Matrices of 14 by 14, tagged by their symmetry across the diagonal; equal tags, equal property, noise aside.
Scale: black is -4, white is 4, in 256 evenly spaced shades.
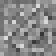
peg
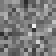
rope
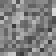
peg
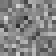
peg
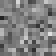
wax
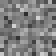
wax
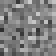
wax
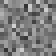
rope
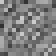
peg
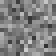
rope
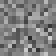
wax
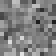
wax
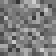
rope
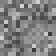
peg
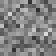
rope
